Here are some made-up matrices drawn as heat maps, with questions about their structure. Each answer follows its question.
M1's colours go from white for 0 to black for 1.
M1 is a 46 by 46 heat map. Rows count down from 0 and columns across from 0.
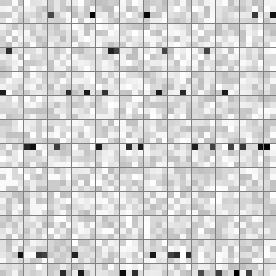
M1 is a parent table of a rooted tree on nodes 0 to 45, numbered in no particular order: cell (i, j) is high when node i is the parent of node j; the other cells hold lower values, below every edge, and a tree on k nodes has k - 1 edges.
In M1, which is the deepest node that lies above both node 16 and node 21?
24
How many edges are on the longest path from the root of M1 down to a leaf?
2
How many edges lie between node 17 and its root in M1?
2
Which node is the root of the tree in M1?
2
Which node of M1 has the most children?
24
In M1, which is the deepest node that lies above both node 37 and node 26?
15
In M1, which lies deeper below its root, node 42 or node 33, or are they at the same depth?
node 33
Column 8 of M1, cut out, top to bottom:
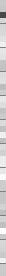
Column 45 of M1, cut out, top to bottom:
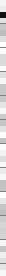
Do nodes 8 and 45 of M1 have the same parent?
yes
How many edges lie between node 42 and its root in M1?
1
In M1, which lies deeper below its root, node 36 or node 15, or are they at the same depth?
node 36
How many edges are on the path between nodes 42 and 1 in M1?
3
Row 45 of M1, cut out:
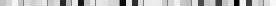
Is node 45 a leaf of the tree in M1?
no
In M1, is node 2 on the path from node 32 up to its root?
yes
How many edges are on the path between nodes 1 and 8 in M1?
1
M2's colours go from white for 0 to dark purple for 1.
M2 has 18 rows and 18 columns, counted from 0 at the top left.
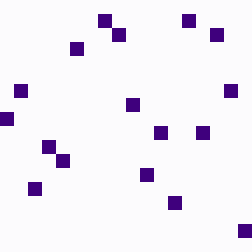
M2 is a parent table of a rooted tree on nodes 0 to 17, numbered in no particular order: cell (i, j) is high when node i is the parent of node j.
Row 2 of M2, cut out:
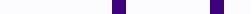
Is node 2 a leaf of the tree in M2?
no
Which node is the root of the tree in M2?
6
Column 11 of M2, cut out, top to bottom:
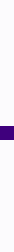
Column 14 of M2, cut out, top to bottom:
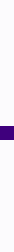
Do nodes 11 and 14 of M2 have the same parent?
yes
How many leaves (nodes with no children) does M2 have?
5
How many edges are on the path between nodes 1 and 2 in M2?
2
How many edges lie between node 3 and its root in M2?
7
